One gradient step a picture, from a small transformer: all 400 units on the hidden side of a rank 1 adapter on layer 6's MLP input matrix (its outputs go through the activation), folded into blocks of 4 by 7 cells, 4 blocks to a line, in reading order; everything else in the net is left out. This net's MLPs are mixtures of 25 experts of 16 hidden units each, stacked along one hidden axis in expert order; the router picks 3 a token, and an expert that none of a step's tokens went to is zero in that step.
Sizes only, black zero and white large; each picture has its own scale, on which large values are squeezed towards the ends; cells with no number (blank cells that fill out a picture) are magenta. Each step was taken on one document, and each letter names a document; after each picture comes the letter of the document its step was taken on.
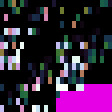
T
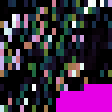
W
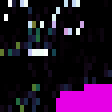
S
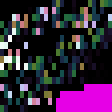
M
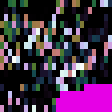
T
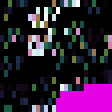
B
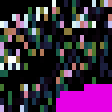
W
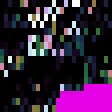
B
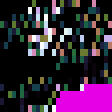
B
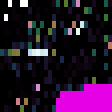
S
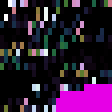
S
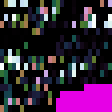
M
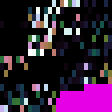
B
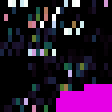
S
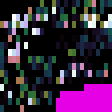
M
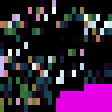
M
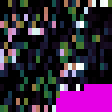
T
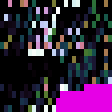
B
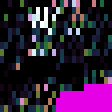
B
